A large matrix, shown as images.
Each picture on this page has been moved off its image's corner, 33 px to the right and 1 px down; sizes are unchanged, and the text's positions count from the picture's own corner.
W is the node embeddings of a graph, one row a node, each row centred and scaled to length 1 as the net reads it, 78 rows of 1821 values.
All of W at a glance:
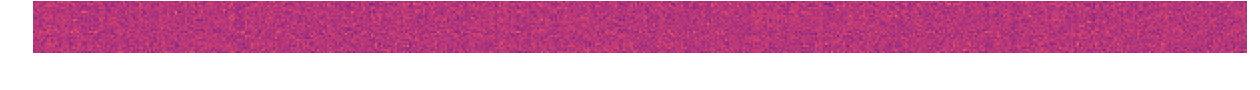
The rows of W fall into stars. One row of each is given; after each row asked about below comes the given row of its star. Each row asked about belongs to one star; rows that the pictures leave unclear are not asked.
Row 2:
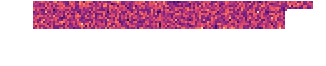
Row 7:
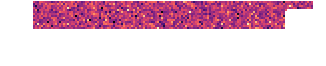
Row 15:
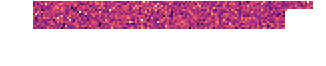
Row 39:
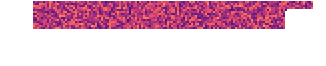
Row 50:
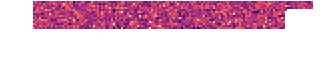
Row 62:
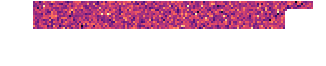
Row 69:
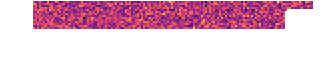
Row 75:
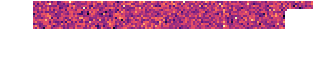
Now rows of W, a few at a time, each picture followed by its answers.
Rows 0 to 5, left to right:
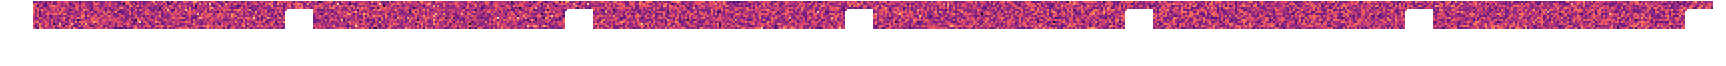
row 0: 69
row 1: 39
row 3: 7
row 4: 7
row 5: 15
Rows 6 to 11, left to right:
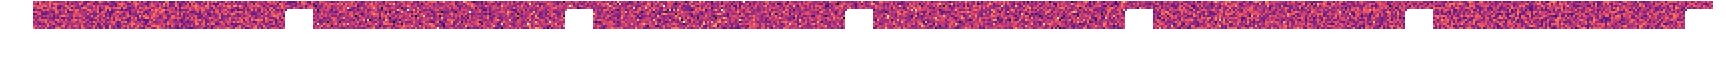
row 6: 50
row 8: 75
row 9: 39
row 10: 62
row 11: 2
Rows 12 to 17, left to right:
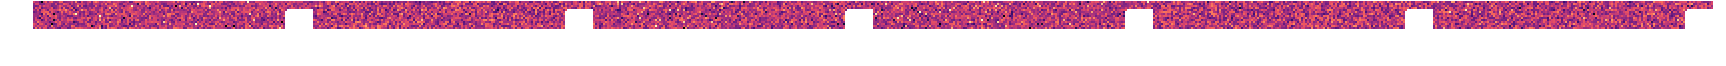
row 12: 62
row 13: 69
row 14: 75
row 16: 7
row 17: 62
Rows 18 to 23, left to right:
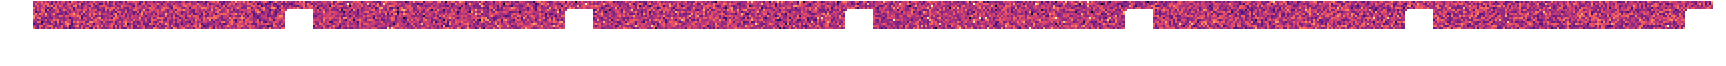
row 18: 15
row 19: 62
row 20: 39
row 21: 15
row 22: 2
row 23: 75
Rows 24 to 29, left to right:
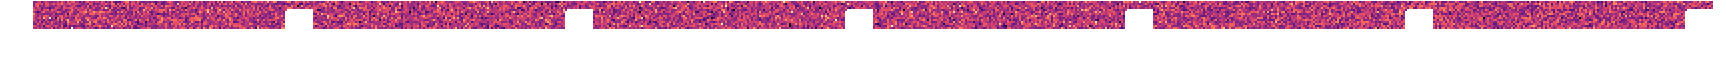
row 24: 15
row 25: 39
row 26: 2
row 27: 7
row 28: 75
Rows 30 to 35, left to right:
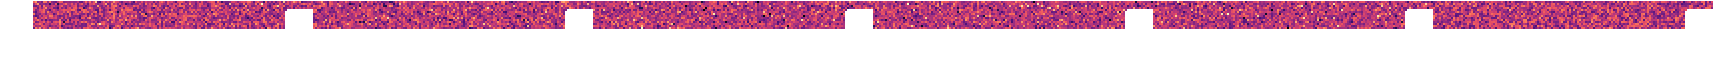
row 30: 62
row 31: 39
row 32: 2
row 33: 62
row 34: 62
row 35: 15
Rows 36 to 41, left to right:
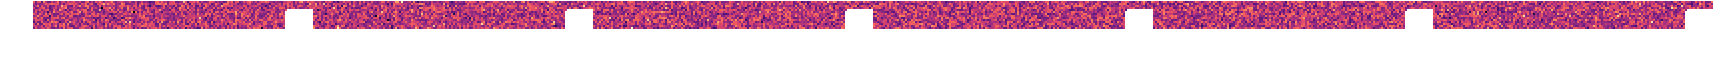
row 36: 7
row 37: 50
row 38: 2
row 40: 62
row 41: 75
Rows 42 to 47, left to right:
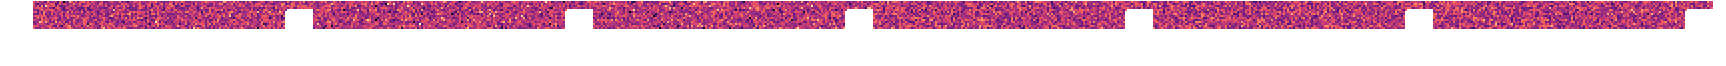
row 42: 2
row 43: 7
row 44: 50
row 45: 69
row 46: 69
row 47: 7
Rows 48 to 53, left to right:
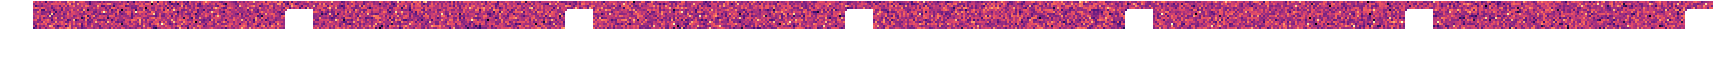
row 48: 2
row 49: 50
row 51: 39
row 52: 62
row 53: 62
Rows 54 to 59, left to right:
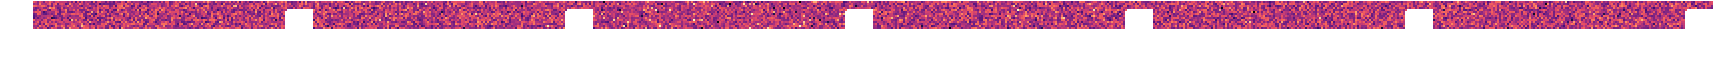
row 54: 50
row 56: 15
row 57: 62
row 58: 7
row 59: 7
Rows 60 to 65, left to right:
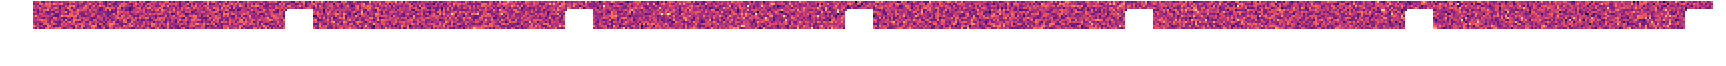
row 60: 75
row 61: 69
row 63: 50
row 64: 50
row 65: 39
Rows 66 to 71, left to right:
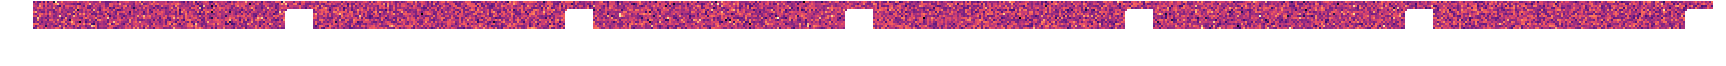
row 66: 39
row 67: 7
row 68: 39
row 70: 50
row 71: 7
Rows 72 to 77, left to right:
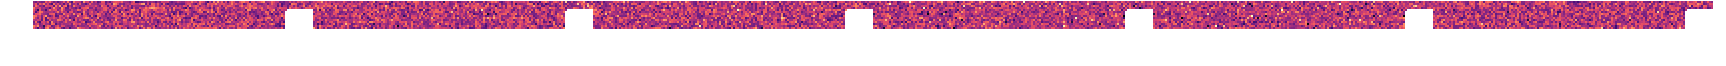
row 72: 15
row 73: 50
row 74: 69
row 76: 75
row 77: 2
